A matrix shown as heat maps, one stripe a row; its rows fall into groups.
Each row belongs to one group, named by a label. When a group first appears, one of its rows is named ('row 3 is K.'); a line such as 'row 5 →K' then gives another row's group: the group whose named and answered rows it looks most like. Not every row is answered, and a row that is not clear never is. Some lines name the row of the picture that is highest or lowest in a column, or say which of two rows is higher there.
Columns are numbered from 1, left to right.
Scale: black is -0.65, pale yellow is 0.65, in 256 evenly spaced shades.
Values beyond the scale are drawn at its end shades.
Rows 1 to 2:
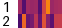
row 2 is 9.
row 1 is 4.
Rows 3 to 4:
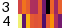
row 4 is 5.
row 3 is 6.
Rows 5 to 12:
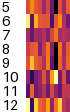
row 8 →6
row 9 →6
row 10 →4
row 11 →9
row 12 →5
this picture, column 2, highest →9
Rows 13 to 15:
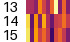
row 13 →4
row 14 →5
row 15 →5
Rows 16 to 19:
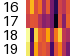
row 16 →6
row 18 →5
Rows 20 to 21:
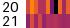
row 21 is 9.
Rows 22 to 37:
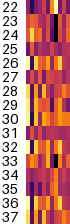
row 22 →4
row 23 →6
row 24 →6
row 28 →5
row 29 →5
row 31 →9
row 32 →5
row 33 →6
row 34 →4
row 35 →4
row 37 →5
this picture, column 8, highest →22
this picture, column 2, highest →24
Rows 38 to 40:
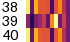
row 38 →5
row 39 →4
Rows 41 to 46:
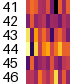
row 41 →6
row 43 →5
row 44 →5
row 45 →9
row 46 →4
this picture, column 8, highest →46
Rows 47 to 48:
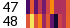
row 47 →9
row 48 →6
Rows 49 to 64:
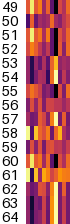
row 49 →6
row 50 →9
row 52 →6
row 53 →4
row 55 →6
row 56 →9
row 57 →4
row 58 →5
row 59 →9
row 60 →6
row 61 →5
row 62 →4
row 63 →4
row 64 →4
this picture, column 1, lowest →50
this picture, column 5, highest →61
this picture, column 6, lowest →54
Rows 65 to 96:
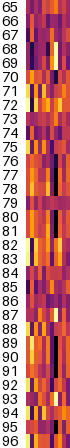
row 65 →4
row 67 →9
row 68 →4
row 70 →6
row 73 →4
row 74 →9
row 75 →5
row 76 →6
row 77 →6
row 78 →6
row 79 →9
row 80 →6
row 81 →6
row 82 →5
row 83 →5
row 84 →9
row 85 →9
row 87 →4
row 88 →5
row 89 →6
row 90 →6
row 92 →5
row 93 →4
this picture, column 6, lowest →68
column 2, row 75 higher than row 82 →Yes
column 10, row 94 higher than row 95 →Yes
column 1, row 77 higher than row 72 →No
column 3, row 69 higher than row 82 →No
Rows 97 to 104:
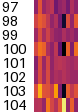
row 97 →9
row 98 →6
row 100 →6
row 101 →9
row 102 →9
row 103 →6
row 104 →4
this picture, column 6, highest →103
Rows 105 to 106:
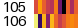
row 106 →5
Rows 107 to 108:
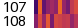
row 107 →9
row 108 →9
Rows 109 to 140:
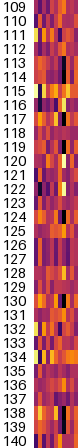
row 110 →9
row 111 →5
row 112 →4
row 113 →6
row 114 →6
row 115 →5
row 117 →6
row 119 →6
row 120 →4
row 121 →9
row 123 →9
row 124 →6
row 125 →4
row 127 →9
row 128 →4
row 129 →9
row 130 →6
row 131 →4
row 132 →5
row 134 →5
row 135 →9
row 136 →4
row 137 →9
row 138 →6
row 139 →6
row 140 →9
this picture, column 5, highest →134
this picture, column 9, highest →115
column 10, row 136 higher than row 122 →Yes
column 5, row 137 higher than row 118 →Yes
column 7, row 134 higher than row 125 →No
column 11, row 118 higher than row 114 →No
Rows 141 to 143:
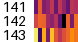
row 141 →9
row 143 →5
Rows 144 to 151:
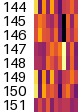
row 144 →5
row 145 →6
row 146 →6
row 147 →4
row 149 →5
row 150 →5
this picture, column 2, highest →146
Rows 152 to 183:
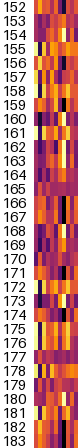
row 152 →6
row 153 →4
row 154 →4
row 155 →5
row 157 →5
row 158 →5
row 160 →4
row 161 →5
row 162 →4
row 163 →4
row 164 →4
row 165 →9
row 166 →6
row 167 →6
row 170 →9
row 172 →5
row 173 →4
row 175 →5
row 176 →5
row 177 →9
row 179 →9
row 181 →5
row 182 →6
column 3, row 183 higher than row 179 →Yes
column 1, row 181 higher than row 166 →Yes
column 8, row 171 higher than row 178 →No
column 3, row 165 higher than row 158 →No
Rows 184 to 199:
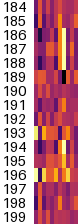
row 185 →9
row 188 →4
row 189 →6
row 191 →4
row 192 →9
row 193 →5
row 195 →4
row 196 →5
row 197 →9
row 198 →9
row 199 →9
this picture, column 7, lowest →193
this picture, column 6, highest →196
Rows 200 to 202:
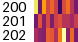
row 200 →5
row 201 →9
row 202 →4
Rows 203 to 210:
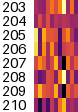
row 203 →4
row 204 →9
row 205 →5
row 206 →5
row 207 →6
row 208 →4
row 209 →6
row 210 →4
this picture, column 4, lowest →210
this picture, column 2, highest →209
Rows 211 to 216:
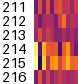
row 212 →4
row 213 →9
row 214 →5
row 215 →5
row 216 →9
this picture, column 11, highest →215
